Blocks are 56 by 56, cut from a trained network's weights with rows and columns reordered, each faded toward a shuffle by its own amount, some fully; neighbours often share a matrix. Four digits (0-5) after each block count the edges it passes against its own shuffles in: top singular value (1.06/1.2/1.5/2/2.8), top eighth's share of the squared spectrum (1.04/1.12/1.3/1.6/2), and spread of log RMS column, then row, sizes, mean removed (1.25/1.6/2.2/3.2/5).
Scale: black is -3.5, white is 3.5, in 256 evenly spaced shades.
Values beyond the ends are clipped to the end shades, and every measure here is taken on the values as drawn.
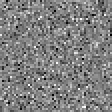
0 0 0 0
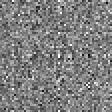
3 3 1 1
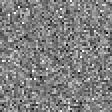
1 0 0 0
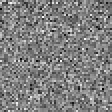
2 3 0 1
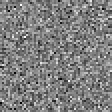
0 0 0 0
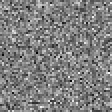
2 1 0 0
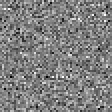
2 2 1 1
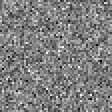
0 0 0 0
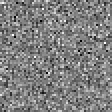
0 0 0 0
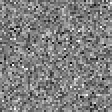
0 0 0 0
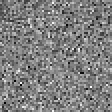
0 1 0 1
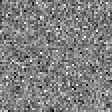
1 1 0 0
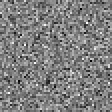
0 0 0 0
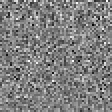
2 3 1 2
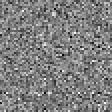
3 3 1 1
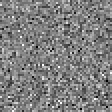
1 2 1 0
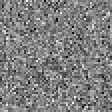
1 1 0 0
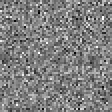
2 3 0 1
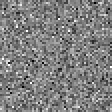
1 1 0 0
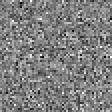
2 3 2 2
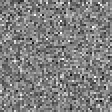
2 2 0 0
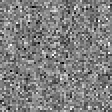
3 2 0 1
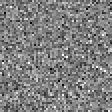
1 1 0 0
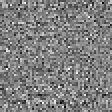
3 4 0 2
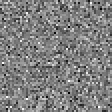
1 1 0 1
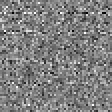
3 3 0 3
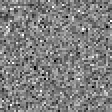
2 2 0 0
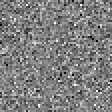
0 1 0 0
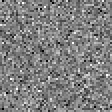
1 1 0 0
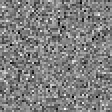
1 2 1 1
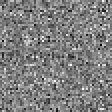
2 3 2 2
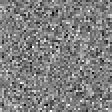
1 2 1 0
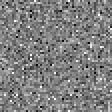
1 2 0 0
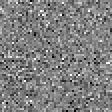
2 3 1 1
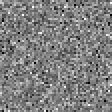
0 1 0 0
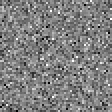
1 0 0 0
